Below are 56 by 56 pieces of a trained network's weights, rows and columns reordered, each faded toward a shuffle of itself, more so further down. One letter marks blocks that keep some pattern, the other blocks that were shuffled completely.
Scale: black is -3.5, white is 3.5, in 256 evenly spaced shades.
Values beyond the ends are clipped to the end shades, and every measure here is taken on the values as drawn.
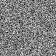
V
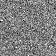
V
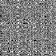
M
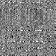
M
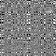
M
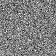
V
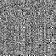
M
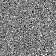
V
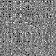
M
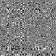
M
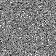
V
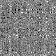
M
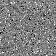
V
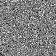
V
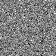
V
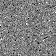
V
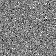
V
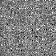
M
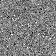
V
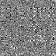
M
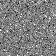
V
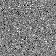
V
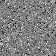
V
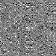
M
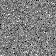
V
